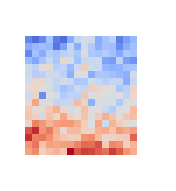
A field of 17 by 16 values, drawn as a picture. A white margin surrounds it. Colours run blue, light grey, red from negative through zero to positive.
No regular stripes run through it. The histogram is bell-shaped. Values rise toward the bottom.
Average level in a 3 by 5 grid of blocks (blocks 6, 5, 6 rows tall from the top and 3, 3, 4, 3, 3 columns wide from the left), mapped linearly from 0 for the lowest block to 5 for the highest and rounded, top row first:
0 1 1 0 0 / 3 2 2 2 2 / 5 4 5 5 4
